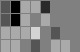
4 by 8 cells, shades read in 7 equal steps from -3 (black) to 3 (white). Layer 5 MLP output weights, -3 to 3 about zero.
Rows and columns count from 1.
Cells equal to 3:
0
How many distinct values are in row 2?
4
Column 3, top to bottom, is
1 1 1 0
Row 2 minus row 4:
-2 -4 1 1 1 -1 -1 0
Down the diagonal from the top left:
-1 -3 1 -1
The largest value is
2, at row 3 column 4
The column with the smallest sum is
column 2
